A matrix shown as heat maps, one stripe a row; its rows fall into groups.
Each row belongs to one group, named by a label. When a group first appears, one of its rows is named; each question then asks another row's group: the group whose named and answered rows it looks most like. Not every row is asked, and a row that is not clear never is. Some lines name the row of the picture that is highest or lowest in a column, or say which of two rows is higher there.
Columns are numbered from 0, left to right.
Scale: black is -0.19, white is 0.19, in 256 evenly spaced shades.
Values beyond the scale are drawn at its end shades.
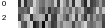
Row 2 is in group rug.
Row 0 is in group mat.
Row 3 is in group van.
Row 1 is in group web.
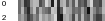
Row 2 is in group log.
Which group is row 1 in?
log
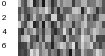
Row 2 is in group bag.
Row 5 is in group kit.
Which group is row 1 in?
mat
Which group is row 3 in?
van
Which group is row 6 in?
rug
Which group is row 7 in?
web
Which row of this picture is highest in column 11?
2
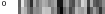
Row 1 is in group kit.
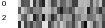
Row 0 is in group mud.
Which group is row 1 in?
kit
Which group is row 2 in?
van
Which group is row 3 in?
mat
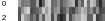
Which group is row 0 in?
mud
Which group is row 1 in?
kit
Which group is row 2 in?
kit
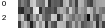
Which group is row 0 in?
web
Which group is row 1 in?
rug
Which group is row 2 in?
log
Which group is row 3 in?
rug
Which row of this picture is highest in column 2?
3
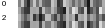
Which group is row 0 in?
log
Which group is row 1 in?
bag
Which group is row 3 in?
bag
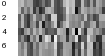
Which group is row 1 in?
mud
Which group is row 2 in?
bag
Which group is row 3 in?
log
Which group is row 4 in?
rug
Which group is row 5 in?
mat
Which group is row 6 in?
log
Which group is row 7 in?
log
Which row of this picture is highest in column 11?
2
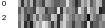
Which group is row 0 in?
mud
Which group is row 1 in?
rug
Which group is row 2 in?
log
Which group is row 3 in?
mat
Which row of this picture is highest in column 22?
0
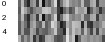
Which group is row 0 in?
log
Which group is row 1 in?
kit
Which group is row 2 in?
log
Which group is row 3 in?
bag
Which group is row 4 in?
bag
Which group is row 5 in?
mud
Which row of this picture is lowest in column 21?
3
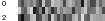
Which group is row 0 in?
bag
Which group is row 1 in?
van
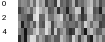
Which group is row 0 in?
rug
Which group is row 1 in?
mat
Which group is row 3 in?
mud
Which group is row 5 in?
web
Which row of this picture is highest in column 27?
5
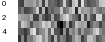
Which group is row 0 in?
web
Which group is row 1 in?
rug
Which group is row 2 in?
van
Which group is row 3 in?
kit
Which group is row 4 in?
web
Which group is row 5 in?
mat
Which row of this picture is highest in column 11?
4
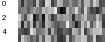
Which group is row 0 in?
mud
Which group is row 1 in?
bag
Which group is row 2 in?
van
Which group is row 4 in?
web
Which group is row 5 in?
kit
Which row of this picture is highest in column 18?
4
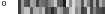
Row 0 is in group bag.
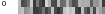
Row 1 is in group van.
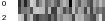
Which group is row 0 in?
web
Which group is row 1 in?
rug
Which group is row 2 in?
van
